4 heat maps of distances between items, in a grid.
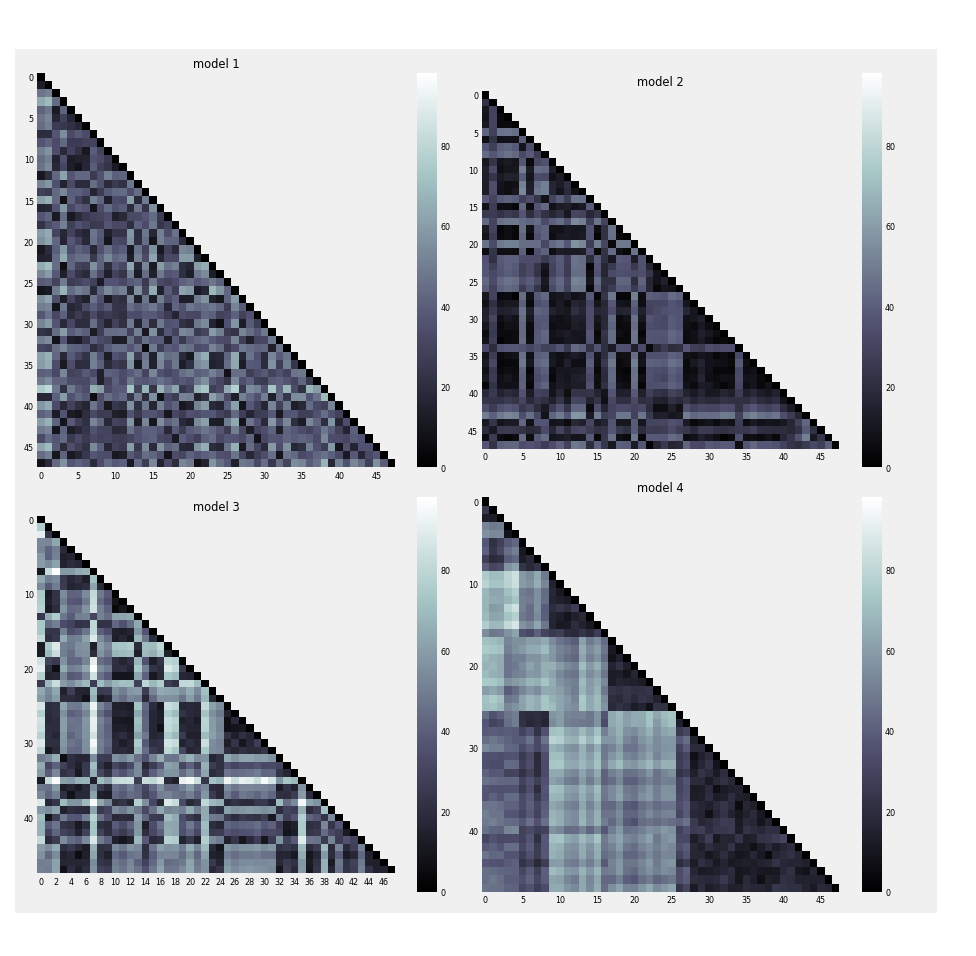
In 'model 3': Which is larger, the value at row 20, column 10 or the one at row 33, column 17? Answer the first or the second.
the second
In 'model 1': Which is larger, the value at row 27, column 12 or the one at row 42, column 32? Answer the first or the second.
the first
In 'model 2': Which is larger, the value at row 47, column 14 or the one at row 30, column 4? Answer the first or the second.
the first
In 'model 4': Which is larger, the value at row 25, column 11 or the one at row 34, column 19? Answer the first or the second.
the first
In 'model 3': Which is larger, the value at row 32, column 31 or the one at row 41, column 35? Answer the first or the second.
the second
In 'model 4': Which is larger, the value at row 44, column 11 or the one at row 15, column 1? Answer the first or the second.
the second
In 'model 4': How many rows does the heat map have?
48
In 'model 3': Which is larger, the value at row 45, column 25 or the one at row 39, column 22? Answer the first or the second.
the second
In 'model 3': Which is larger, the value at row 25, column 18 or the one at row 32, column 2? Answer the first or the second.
the first
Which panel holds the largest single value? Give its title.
model 3
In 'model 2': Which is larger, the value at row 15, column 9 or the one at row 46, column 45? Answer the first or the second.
the second
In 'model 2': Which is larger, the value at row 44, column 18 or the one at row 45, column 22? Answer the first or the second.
the second
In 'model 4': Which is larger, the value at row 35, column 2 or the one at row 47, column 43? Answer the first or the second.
the first
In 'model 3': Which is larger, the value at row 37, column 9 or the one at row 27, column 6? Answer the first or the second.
the second
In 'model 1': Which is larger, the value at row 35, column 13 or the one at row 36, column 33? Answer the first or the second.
the second
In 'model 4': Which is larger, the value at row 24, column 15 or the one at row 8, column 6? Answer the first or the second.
the first
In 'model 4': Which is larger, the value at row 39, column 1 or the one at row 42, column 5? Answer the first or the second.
the first
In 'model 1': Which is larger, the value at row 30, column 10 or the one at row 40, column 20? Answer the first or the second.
the first
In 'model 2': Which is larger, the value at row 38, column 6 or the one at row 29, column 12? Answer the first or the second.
the second
